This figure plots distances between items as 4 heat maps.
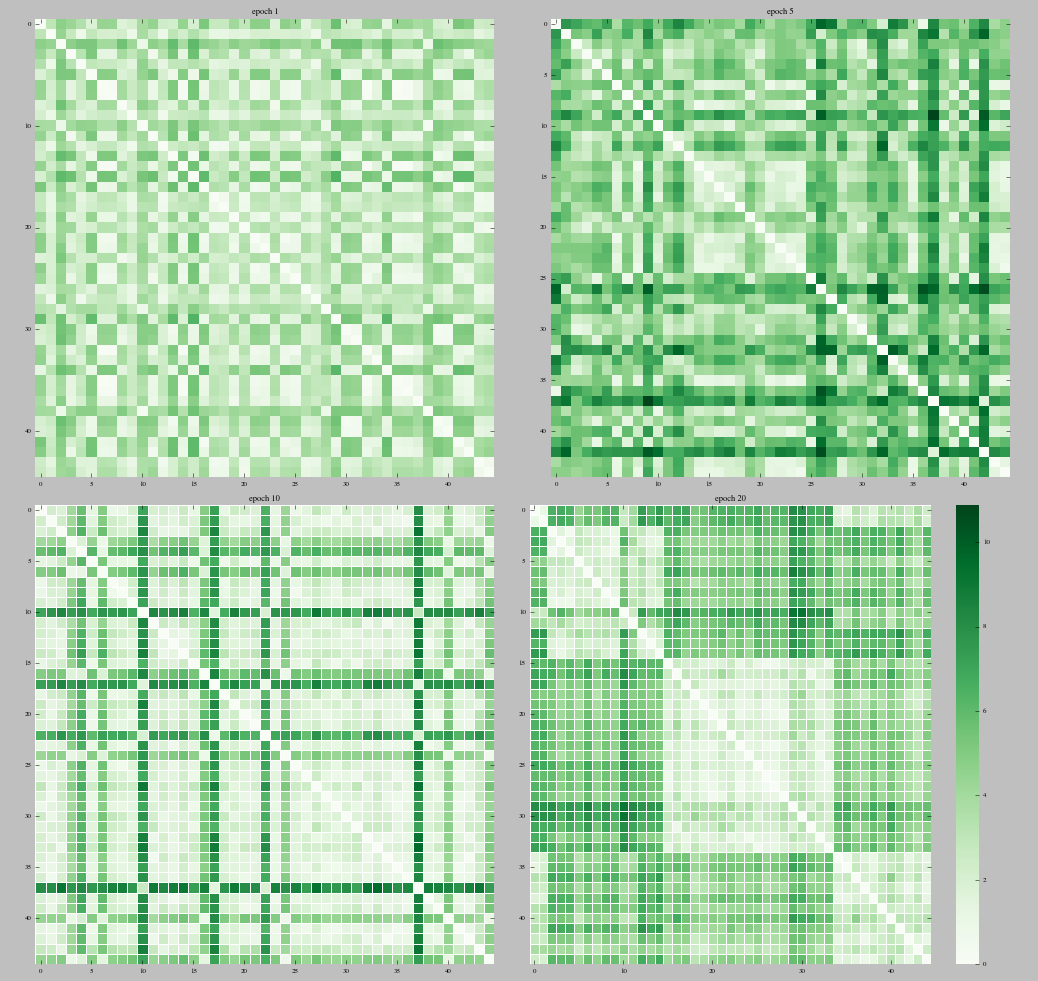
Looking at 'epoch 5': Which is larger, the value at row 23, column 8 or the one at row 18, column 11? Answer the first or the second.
the second
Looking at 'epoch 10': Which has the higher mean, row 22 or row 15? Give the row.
22
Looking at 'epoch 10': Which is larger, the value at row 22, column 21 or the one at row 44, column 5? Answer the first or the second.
the first
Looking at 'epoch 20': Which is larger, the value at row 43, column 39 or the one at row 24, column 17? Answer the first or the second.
the first
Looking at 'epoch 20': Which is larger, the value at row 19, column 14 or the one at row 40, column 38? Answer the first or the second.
the first
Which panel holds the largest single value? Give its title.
epoch 5
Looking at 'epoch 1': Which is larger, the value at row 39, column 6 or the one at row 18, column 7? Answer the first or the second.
the first
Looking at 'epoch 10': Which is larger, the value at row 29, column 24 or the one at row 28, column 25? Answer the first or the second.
the first
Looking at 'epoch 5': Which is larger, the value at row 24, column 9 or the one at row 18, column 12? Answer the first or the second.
the first
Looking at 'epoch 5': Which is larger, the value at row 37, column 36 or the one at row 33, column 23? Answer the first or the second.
the first
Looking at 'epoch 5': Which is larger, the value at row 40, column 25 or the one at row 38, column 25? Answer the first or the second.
the first
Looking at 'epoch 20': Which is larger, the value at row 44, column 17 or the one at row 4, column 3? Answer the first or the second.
the first
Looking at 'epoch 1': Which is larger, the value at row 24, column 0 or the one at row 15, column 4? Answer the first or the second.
the first
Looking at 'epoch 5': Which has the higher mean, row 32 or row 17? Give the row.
32
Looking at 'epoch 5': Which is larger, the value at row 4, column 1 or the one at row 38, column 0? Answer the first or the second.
the first
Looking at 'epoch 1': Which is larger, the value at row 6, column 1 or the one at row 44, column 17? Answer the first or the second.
the first
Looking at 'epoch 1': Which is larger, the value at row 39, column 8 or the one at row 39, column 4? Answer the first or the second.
the second
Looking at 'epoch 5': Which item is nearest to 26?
1
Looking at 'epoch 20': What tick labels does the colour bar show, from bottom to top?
0, 2, 4, 6, 8, 10
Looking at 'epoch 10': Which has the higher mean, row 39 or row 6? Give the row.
6
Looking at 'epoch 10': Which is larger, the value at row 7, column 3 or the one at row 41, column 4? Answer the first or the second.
the second
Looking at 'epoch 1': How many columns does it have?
45
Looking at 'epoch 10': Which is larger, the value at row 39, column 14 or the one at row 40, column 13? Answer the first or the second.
the second
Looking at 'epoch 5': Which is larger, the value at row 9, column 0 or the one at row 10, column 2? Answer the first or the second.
the first
